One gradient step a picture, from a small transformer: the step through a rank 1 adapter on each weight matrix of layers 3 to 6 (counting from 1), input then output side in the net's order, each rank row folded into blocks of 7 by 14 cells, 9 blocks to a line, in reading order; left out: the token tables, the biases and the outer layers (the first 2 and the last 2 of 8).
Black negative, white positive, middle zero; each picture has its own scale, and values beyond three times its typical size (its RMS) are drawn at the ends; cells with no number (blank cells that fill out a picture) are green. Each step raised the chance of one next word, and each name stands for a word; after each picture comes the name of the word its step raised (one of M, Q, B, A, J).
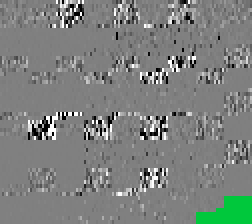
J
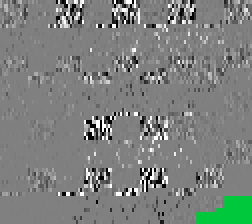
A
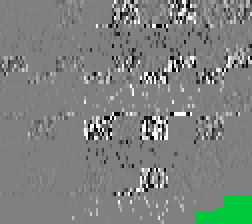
J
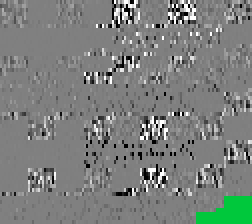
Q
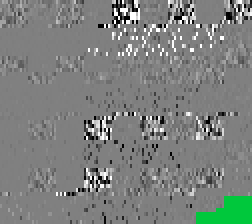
A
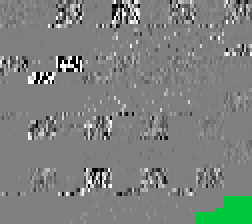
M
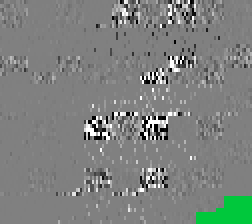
J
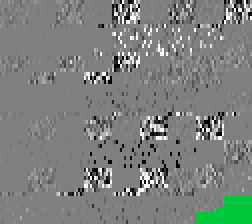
Q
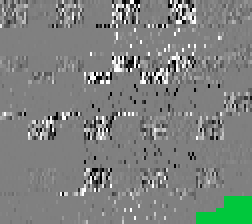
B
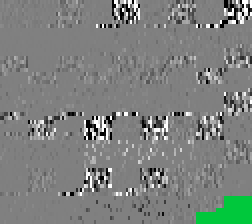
A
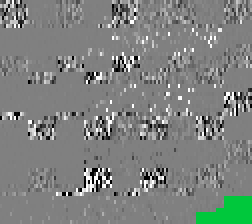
M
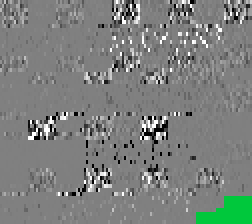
Q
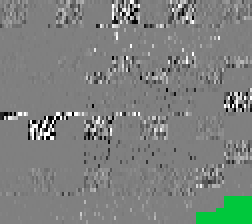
B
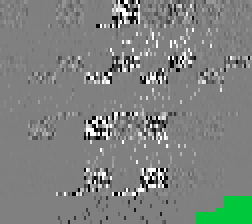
A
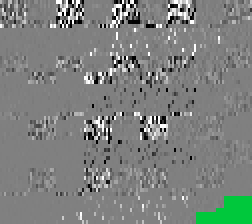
B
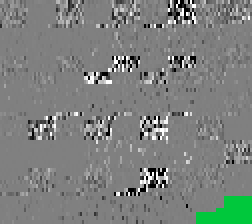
A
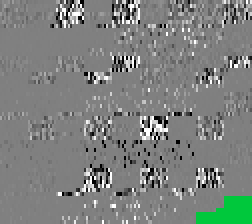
Q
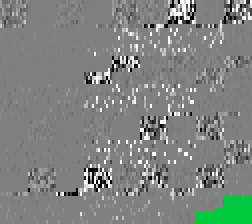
M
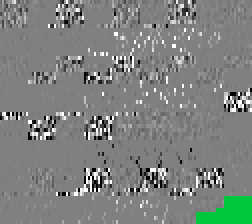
M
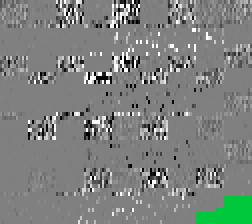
B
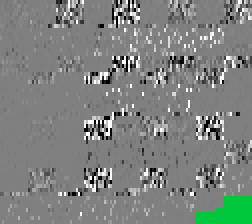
M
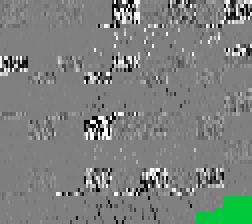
A
